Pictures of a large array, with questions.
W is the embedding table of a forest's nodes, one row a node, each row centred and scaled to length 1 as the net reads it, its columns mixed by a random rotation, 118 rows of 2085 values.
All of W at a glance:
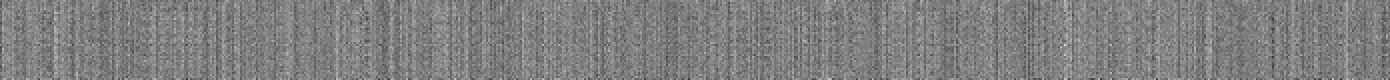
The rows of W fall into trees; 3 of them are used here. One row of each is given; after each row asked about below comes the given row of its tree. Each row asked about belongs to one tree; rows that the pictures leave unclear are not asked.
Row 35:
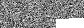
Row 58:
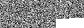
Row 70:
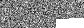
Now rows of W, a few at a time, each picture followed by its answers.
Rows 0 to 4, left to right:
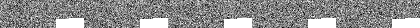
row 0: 35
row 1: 35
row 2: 58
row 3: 58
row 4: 70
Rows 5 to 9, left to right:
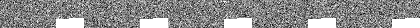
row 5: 35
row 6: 35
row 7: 58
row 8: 70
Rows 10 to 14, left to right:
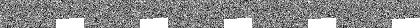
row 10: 58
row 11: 58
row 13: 58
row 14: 58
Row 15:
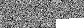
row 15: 58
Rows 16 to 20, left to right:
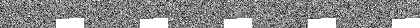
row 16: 58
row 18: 70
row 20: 70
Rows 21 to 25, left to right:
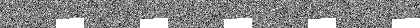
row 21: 58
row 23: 58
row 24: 70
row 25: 70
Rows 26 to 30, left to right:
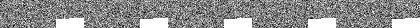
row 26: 58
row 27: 70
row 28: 70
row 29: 70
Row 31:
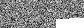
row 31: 58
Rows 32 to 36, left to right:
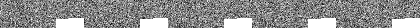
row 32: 35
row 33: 70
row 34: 35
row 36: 35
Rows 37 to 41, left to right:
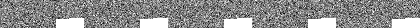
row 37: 70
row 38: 58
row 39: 58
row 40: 70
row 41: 70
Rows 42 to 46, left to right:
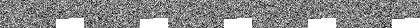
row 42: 70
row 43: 70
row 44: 70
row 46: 70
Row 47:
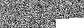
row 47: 58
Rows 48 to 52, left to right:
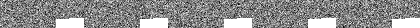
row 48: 70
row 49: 70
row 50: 35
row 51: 58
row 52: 58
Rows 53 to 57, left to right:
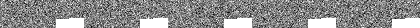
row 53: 70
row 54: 58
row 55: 70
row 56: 58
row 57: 70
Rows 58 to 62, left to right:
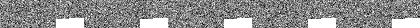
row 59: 70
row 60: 70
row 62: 70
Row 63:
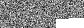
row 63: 35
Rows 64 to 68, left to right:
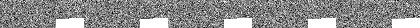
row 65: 70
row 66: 58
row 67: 58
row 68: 58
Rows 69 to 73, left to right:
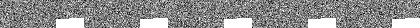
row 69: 70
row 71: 35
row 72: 35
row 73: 70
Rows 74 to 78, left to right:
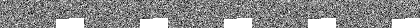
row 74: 70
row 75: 70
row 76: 35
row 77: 70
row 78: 70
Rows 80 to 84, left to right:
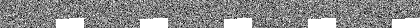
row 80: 58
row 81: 58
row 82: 58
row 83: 35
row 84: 70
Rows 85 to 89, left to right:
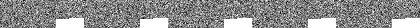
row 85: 70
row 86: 70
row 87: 58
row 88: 70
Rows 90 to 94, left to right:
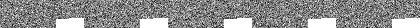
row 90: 70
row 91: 58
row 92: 70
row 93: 35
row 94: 58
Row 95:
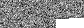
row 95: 70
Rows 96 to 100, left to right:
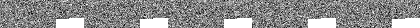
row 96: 70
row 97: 58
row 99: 35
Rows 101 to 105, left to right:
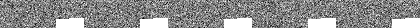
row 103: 58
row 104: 35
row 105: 70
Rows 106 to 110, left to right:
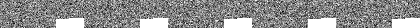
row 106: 35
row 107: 58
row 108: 58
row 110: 58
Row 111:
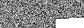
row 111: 70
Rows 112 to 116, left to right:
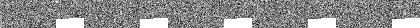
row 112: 58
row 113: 70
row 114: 35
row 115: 70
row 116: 70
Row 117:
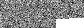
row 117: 58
